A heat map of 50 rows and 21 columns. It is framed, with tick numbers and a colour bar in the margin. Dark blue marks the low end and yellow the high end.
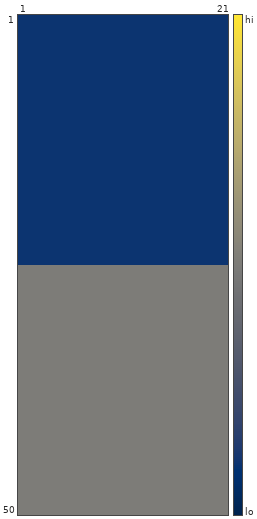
The table splits into 2 rows of 1 panel. Panel 1,1: very low, flat. Panel 2,1: middling, flat.
